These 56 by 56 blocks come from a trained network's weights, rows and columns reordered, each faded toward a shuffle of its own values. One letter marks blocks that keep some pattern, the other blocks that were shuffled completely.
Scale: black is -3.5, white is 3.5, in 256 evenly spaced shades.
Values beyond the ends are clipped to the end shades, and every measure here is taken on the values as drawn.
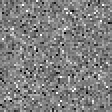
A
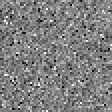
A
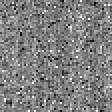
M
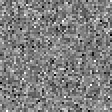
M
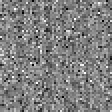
M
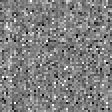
M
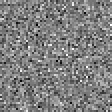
A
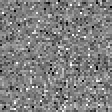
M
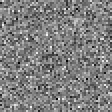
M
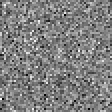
A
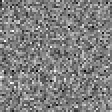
M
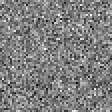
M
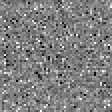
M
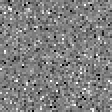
A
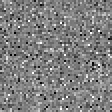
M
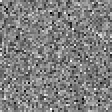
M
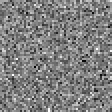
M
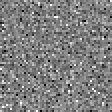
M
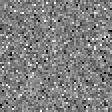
A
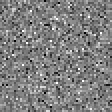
A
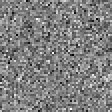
A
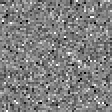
A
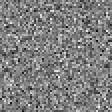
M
